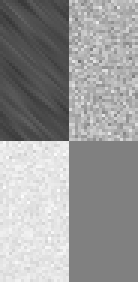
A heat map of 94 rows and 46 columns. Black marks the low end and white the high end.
It is made of 2 by 2 panels. Panel 1,1: low, slanting down to the right, faint in contrast. Panel 1,2: high, fine-grained. Panel 2,1: very high, fine-grained, faint in contrast. Panel 2,2: middling, flat.
